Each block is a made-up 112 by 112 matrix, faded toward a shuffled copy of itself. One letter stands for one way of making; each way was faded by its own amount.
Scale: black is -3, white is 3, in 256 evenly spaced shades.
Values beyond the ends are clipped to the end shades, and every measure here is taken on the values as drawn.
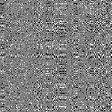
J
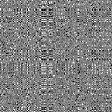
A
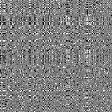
A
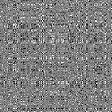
J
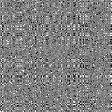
A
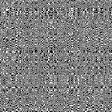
J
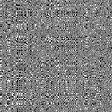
J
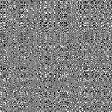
J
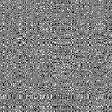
A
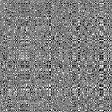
A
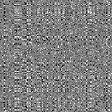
A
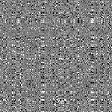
J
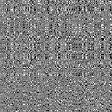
J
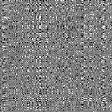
J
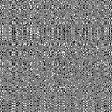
A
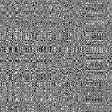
J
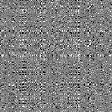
J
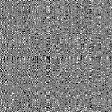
J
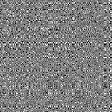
A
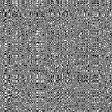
A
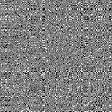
A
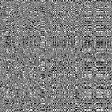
A
